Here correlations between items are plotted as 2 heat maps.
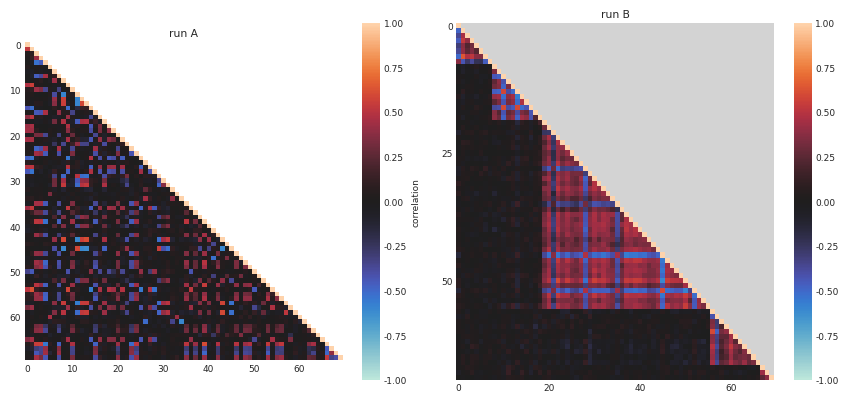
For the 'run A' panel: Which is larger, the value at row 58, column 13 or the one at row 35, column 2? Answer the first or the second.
the second
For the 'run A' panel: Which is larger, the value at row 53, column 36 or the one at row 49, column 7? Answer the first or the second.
the first
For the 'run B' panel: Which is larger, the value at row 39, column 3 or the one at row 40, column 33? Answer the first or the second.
the second
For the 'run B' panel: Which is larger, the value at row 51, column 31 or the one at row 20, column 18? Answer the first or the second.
the first
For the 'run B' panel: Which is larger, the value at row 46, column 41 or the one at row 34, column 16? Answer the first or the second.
the first
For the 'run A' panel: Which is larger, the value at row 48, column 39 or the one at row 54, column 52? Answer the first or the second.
the first
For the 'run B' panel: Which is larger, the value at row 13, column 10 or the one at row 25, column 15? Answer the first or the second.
the first
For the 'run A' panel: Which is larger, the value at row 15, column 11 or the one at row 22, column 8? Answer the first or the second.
the first
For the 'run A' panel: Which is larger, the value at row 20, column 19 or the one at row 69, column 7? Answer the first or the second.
the first
